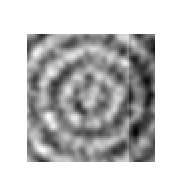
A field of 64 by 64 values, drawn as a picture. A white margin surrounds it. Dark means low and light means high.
No lone cell stands out from its neighbours. The field is mottled with small blotches. On average the colour sits 50% of the way up the scale. Concentric rings centre on the centre. A vertical seam about 80% of the way across splits the table, and the left part is higher.
